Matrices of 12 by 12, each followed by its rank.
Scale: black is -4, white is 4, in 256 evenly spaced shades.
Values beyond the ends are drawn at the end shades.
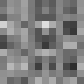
two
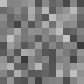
full rank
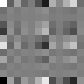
one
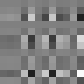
one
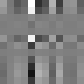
one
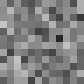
full rank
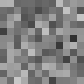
full rank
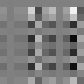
one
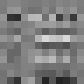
two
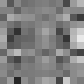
two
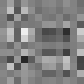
two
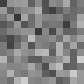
full rank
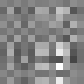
two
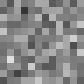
full rank
